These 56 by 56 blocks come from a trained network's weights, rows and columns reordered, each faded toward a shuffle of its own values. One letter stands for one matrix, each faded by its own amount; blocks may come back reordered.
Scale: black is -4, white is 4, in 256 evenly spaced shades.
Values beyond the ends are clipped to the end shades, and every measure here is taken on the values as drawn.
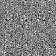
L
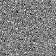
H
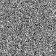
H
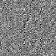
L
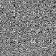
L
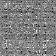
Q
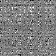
Q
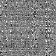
Q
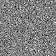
H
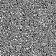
H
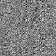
L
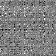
Q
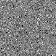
H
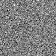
H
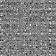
Q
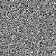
L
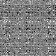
Q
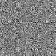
L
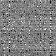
Q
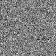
H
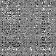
Q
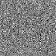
L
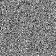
H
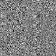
L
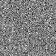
H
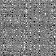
Q
